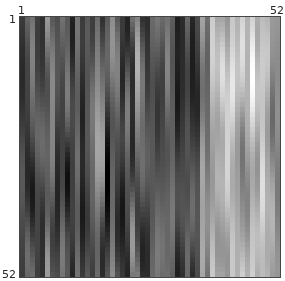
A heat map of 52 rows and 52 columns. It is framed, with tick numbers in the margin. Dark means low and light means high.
The top right is the ninth with the highest average. The grain runs up and down. Overall the values sit about 40% of the way up the scale. A vertical seam about 70% of the way across splits the table, and the right part is higher.
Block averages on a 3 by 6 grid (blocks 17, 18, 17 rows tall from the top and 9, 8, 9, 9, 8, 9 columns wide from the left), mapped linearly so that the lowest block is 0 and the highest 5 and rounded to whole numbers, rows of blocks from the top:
1 1 1 0 4 5
0 1 0 0 4 4
0 0 0 1 4 4
